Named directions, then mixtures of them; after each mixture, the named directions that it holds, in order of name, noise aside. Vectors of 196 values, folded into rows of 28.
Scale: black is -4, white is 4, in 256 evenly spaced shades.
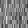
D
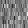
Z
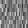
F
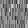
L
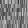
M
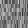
M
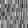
F, M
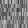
M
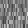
F, Z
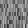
F, Z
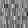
D, Z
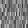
F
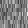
M, Z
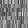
M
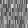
L, M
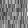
M, Z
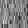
D, Z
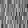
D, F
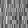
D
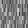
F, M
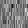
L, Z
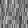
D, M
